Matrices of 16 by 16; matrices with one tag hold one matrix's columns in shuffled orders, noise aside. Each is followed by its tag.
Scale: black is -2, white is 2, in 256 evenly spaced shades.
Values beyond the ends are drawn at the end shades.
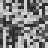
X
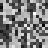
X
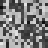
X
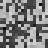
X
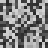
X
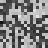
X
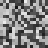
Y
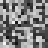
X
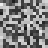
Y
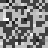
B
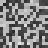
Y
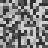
Y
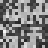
X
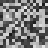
B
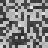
B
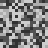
B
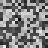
B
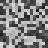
Y
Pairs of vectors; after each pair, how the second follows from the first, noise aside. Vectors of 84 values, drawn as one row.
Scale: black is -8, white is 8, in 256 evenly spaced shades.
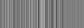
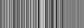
scaled up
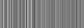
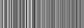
scaled up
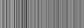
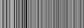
scaled up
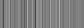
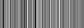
scaled up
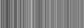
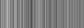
negated
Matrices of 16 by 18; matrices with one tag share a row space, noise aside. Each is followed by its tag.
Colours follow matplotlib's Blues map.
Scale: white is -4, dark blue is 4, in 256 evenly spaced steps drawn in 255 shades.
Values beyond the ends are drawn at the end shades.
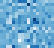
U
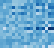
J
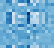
U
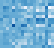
J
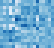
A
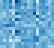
A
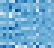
A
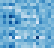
A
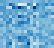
U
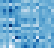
A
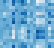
J
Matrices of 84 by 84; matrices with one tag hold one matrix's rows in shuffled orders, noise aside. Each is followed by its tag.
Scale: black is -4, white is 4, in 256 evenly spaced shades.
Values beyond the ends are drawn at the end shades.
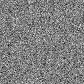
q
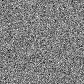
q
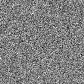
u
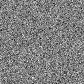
u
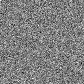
u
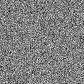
q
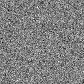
q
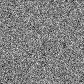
q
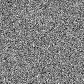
q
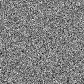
u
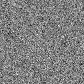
q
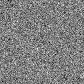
q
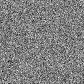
q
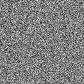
q
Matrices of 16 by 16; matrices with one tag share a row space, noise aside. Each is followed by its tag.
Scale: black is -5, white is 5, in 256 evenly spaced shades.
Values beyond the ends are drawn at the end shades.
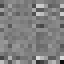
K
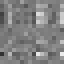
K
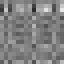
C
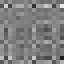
C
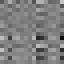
K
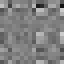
K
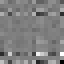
K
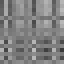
C
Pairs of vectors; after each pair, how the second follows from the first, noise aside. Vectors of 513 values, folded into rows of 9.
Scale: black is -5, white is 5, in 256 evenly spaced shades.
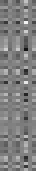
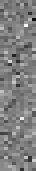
shuffled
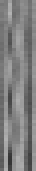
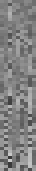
sign-scrambled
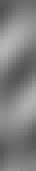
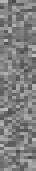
shuffled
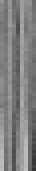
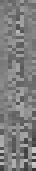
sign-scrambled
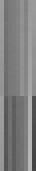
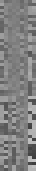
sign-scrambled
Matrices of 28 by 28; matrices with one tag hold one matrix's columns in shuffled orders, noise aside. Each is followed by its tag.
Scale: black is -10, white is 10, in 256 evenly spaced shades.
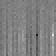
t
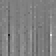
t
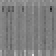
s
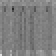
s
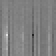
t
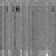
s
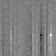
t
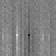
t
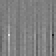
t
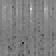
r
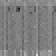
s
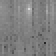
r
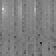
r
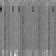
s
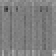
s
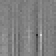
t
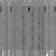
s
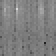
r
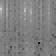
r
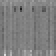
s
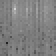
r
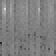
r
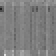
s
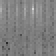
r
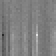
t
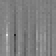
t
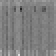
s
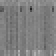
s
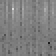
r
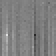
t
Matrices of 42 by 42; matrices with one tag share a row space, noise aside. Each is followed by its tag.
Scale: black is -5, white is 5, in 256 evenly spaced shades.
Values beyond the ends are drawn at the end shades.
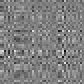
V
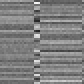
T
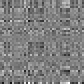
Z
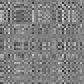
V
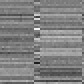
T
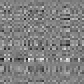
Z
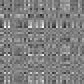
Z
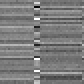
T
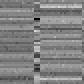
T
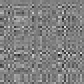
V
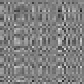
V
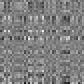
Z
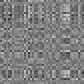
Z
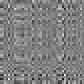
V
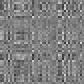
V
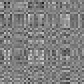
Z
